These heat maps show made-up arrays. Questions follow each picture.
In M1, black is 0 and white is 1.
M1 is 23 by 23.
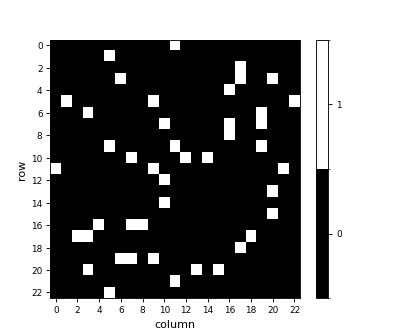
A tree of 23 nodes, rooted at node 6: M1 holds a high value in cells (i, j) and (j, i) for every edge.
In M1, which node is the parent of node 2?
17
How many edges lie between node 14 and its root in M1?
4
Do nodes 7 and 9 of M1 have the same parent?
yes
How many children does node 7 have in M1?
2
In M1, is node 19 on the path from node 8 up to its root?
yes
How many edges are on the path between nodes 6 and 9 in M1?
2
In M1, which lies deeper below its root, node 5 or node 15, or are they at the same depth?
the same depth
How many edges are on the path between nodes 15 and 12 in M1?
7
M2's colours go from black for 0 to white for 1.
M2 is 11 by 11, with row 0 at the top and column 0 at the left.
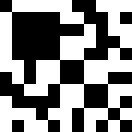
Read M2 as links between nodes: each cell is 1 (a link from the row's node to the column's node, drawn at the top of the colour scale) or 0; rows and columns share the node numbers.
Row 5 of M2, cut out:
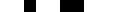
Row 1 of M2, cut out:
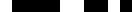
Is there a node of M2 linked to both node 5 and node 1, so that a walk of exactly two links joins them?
yes
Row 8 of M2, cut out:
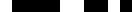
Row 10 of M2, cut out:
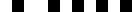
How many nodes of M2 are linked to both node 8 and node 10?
3
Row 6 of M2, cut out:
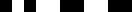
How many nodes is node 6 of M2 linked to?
5
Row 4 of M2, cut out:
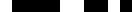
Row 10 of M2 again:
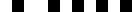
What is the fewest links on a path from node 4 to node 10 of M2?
2
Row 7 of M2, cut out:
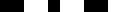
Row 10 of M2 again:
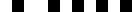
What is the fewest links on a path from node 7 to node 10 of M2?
1
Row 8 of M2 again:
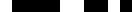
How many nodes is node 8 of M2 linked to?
4
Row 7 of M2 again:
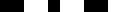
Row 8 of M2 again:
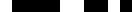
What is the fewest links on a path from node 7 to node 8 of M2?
2
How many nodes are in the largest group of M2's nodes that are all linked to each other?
4
